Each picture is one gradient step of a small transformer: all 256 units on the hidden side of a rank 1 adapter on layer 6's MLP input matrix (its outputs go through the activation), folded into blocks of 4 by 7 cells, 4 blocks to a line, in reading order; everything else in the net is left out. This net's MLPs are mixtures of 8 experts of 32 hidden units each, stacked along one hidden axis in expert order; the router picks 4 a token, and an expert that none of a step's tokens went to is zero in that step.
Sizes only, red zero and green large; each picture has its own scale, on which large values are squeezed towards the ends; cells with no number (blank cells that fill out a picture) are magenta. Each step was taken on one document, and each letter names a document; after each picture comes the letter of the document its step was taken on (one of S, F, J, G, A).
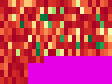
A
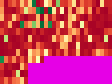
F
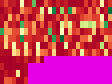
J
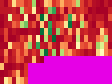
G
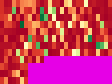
A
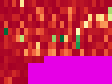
J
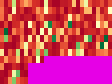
G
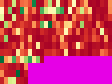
F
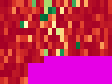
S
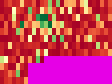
A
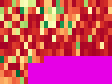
F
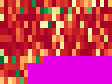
F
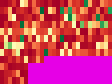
J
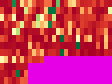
S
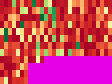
S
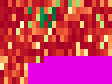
A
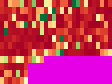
S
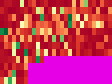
J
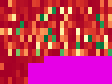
A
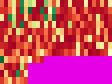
G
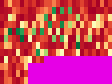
A
